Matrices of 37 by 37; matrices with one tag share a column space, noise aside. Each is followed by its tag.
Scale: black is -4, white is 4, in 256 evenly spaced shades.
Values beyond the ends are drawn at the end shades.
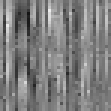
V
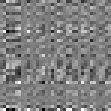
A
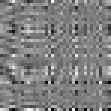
A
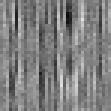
V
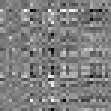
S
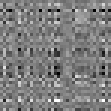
S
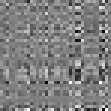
A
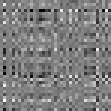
S
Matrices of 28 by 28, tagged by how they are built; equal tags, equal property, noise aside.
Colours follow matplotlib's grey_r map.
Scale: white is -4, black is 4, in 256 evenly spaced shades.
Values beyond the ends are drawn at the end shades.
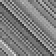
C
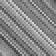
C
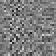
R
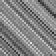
C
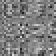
R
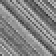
C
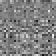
R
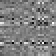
R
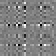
R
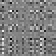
R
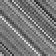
C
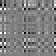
R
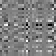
R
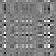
R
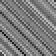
C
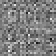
R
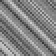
C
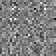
R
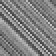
C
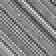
C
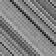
C
